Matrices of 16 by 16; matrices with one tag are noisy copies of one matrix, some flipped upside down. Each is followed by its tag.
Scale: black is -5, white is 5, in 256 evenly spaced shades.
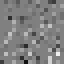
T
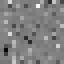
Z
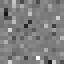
Z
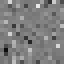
Z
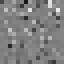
T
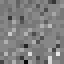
T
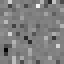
Z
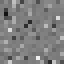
Z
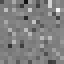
T
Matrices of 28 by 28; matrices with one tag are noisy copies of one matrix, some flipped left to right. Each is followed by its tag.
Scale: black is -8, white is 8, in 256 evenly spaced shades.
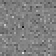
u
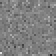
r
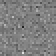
u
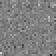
r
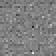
u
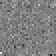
r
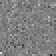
r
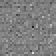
u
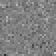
r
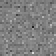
u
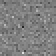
u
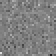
r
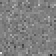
r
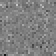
r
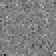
r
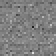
u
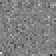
r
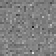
u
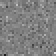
r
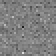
u
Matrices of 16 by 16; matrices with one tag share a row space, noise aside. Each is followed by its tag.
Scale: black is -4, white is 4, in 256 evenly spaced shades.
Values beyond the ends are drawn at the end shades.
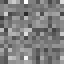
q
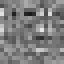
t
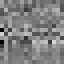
q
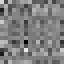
q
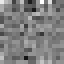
t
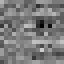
t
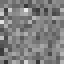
q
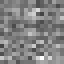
t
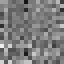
q
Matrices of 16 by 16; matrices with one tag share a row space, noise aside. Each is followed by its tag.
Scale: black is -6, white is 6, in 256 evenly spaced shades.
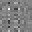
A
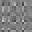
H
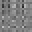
H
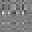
H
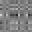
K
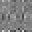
H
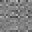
K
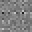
H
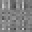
H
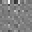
A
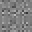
H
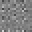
H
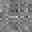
K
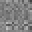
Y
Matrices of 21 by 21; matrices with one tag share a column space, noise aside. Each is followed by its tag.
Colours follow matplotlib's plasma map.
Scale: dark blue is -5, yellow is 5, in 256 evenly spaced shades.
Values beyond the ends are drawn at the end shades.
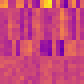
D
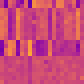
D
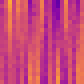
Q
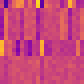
D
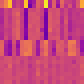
D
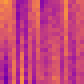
Q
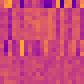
D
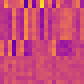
D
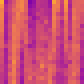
Q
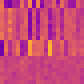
D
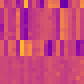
D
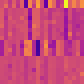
D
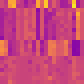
D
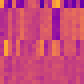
D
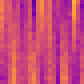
Q
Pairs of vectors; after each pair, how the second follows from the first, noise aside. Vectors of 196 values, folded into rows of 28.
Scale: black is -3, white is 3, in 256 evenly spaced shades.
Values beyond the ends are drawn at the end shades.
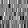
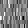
sign-scrambled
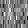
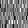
shuffled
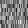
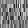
shuffled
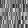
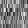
shuffled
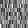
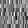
shuffled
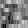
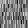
shuffled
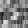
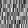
shuffled
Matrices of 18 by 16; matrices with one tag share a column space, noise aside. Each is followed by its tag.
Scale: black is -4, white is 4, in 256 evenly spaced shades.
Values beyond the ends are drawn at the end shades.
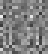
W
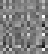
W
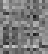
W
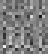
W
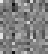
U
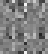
U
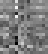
W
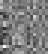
W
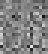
W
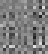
W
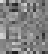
U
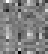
U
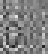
W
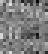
U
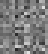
W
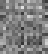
W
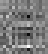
W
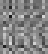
W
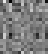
U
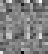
U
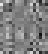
U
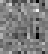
U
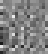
W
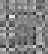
W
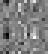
U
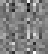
U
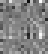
U
